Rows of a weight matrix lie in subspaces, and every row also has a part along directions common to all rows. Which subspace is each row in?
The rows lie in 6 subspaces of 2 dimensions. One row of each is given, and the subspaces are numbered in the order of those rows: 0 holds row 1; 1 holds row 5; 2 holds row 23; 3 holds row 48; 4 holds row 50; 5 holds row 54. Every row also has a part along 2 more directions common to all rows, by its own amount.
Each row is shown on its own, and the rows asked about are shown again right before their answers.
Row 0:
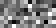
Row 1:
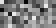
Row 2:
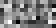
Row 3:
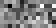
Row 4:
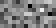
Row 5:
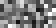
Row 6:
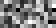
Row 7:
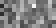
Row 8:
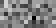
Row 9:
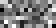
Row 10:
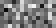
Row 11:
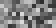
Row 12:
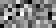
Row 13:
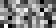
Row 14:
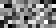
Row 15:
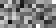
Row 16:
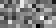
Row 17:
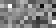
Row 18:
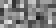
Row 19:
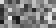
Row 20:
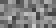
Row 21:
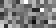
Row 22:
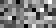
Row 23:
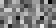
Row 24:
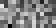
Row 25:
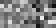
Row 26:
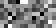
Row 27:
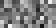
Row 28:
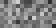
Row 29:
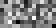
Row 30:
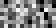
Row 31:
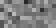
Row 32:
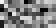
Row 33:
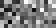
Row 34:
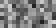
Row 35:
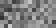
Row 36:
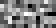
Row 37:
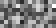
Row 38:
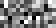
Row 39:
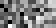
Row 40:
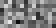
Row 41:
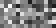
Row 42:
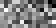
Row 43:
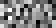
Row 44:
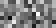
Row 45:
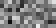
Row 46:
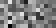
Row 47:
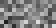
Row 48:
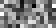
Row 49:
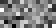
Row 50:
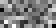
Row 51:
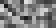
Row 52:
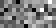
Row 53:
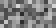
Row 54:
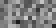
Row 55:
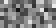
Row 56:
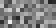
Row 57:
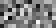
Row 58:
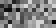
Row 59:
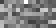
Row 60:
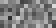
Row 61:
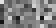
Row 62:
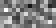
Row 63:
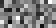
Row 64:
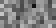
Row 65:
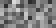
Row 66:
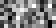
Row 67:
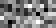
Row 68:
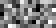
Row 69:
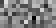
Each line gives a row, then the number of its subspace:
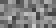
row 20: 1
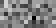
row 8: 0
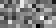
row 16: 2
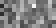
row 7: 3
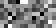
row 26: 5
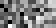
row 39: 5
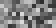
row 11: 5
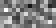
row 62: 3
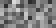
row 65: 5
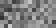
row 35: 0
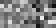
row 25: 2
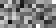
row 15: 2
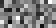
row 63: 2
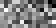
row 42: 1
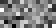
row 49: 4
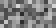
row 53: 4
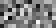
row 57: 4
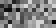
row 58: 0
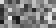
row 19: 2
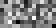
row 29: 5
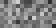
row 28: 5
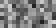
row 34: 3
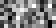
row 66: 3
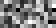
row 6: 3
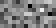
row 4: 1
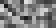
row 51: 0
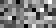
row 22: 1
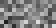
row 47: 4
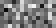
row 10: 3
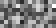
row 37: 4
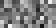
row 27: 2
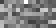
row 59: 0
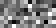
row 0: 1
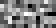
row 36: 1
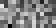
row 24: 1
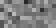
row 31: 0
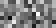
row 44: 1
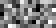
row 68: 4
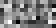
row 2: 5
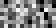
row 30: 3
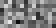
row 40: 5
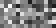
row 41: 4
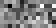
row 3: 3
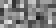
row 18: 5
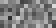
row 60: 4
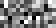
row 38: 0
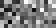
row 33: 0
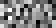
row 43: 4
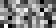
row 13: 3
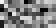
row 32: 0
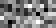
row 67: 1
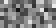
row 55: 3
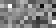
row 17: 3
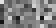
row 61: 2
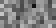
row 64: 3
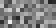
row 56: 2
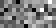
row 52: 1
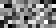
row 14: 2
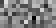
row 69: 0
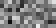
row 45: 2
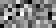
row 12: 4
